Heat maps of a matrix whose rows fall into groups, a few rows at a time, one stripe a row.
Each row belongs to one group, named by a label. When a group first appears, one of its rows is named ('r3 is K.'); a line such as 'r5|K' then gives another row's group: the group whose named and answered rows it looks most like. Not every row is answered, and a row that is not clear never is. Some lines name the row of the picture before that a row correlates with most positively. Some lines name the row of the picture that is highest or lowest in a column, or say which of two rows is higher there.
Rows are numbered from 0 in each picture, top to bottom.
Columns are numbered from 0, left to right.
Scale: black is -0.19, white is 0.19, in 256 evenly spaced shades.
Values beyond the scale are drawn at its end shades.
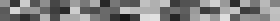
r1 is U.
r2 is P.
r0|P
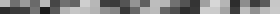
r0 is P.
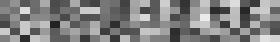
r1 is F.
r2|U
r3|F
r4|P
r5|U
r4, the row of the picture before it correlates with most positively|0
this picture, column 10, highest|5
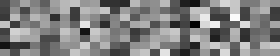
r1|F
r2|F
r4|F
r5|F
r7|P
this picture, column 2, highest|4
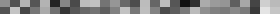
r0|P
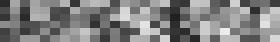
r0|F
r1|U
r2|U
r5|P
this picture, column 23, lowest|4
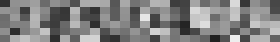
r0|F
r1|U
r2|U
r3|U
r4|P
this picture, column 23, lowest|4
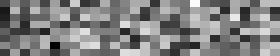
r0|U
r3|U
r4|P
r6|P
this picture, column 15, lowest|0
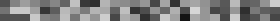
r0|U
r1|F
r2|F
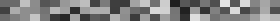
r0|P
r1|F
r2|U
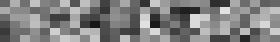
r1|P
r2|U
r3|U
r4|P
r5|F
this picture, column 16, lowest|3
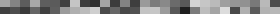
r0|U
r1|P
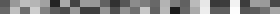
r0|F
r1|U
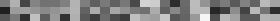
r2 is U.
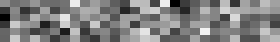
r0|P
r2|F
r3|F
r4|U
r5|U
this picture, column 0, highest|0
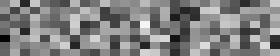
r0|U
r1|P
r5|F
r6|F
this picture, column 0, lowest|5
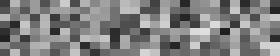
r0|F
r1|F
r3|P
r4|F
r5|F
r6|U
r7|U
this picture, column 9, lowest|7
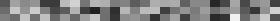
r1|U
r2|F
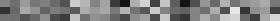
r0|P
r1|F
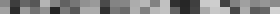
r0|P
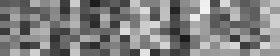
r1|U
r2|U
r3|U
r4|U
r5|P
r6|U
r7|U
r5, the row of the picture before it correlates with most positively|1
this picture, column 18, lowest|5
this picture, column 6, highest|3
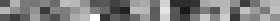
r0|P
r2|P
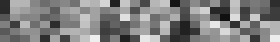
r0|F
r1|F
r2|F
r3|P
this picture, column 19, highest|1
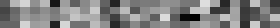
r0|F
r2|P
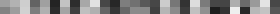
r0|F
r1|F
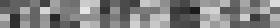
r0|P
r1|P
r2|P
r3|P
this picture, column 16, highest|2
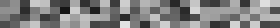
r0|U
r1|U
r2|P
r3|F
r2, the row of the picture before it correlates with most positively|0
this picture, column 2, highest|3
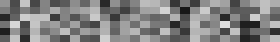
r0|P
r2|F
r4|F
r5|U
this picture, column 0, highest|0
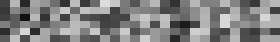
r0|U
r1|F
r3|P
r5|U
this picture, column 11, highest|0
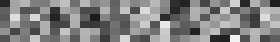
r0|F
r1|U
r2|U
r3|U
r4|P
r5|F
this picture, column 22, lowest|5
